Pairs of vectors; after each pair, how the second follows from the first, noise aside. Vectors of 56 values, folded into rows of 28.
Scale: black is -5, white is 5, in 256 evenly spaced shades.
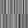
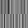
reversed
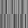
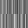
negated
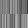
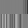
partly zeroed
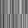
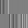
partly zeroed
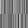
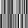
scaled up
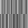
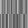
copied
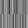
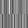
negated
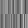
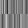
reversed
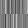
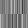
reversed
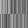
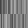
negated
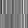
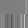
partly zeroed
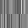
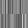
wrapped around
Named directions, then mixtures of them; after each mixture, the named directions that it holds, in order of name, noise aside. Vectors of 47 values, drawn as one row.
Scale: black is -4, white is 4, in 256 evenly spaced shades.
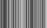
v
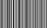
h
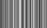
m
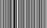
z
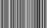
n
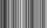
v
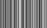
m, z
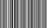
h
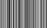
h, m, n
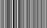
h, m, z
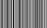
h, n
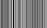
h, n, v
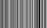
m, n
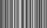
m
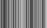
v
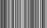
m, v, z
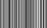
n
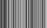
v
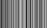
h, m, v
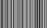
h, m, n
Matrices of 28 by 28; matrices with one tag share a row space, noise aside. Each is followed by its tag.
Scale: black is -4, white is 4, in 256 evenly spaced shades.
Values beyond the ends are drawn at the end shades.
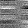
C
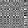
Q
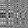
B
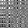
B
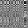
Q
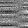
C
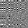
B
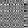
Q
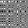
B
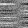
C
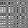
B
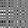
B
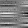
C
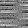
C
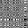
Q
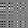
B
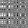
B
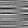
C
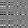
B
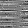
C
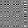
Q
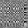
Q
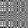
B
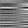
C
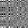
B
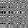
B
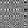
Q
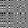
B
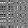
B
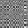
Q
